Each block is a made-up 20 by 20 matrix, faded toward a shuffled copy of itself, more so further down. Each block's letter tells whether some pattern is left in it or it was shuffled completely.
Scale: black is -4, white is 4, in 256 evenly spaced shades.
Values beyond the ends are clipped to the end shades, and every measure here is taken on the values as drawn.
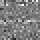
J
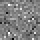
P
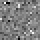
P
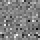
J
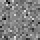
P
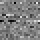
J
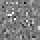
P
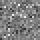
P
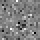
P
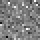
P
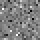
P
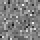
P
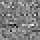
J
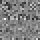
J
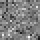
P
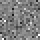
P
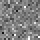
P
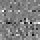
J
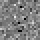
P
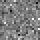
P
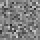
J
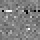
J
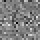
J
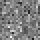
P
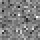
P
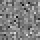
P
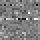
J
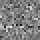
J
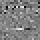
J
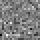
J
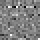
J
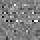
J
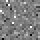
P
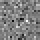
P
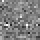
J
